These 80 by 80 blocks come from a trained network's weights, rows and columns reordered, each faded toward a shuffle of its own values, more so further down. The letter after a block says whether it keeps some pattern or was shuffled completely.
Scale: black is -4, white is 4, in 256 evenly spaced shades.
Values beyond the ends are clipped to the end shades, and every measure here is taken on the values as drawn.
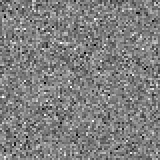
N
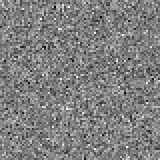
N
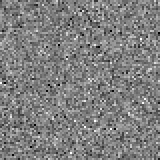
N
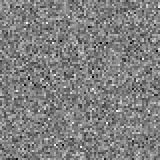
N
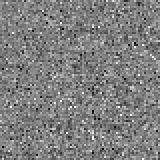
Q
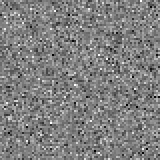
N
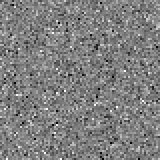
N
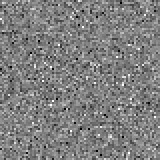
N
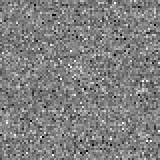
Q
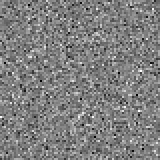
N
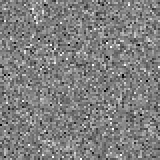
N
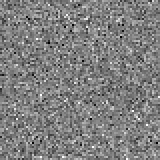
Q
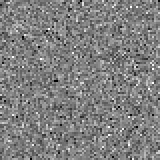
N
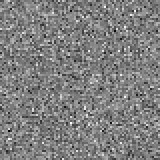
Q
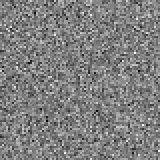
Q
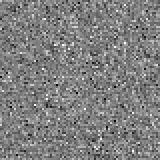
Q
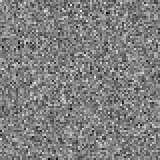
N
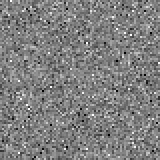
N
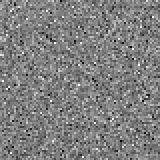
N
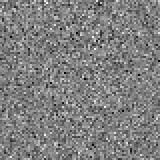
N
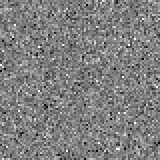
N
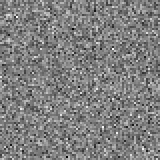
N
